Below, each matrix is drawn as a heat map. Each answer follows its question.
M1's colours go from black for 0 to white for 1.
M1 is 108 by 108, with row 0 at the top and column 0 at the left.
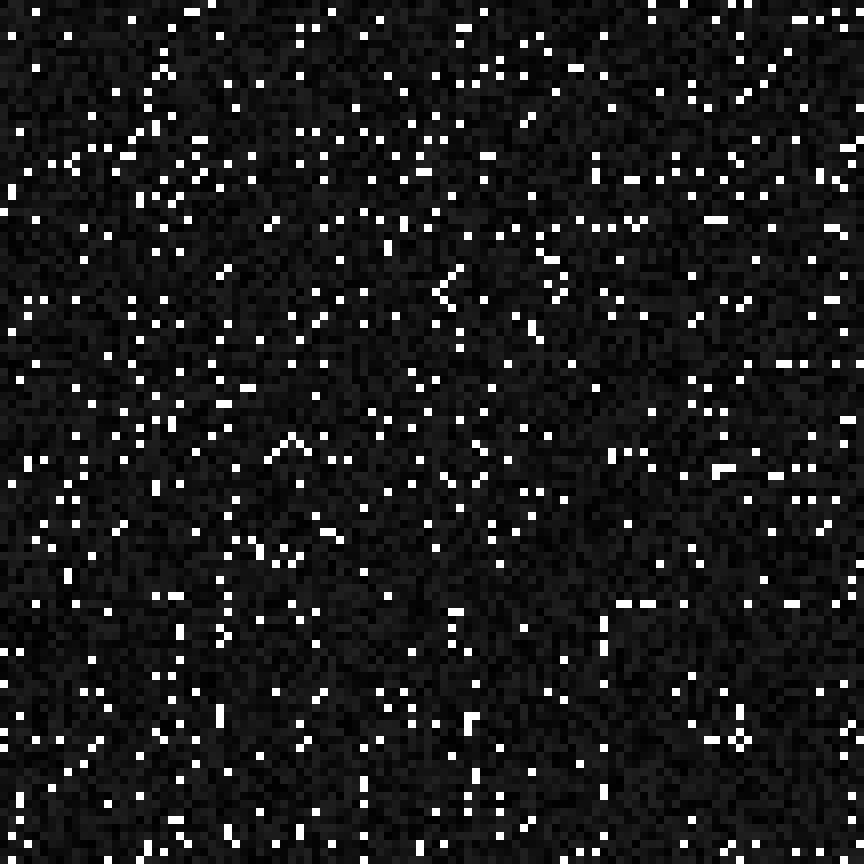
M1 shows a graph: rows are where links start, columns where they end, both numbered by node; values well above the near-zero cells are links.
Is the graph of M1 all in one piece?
no
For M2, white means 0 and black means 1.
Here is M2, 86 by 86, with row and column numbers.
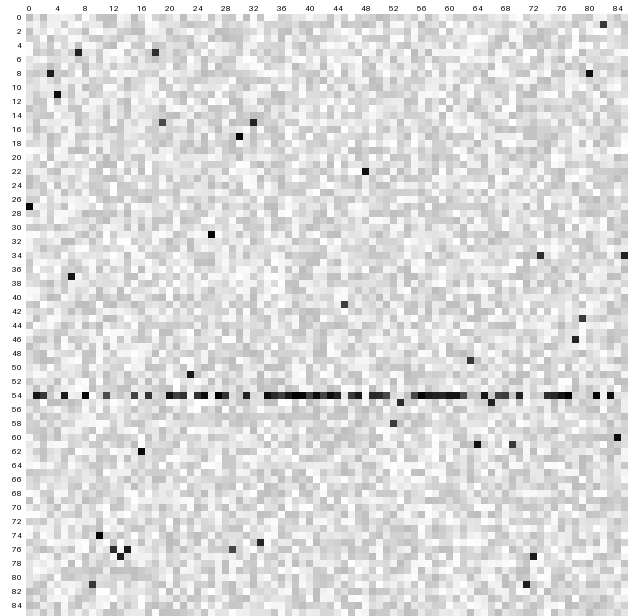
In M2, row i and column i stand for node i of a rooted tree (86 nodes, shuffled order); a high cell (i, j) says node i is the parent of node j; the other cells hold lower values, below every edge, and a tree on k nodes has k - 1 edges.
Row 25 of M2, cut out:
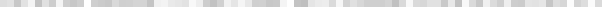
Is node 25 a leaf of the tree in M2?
yes
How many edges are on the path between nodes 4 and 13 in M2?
4
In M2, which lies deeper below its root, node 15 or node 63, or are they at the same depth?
node 63
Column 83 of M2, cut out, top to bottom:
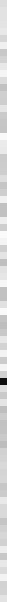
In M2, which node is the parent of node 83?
54
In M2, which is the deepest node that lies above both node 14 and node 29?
76
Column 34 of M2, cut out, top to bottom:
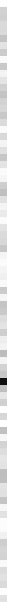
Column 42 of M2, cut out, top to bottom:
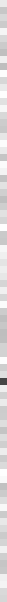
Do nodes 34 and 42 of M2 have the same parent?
yes
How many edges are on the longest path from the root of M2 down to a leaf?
2
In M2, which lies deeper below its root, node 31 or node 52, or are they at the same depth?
node 52
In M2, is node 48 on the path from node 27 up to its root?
no
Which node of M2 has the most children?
54
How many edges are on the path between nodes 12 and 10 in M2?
4
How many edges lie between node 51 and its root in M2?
1
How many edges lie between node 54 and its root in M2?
0
